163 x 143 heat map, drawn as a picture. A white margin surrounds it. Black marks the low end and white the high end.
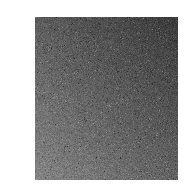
Overall the values sit about 40% of the way up the scale. The ninth with the lowest average is the top right. Fine speckle covers the field. The histogram is bell-shaped. The bottom left is the ninth with the highest average. The field climbs toward the bottom left.
